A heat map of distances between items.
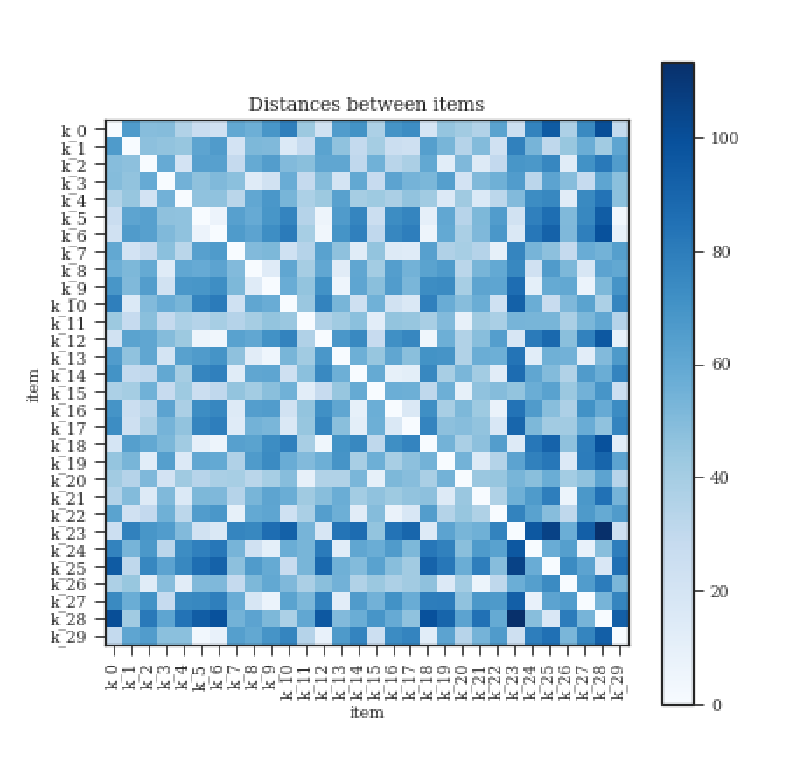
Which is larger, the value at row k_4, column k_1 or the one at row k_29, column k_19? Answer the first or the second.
the second
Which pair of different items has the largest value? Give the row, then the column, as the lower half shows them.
k_28, k_23
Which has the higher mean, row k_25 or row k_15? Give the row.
k_25
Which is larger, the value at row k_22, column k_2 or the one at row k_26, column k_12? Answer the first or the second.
the second
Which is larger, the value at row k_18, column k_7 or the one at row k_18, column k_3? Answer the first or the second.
the first
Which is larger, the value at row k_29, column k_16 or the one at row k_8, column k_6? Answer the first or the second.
the first
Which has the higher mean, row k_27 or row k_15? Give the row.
k_27
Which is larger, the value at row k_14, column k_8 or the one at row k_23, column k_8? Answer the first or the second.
the second
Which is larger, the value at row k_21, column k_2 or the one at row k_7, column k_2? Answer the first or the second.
the second
